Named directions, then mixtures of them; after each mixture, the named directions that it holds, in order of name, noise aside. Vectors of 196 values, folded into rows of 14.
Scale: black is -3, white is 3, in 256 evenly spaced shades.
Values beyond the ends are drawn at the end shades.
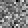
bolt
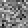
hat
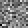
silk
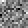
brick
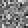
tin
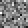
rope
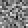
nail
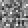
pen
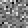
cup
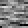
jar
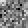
brick, pen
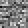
bolt, jar, nail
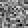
brick, hat, jar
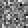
tin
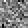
hat, tin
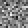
nail, silk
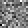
silk, tin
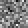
bolt, silk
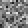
cup, rope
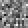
pen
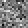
hat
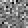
cup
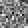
bolt, rope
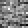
jar, silk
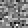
bolt, jar, pen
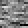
jar
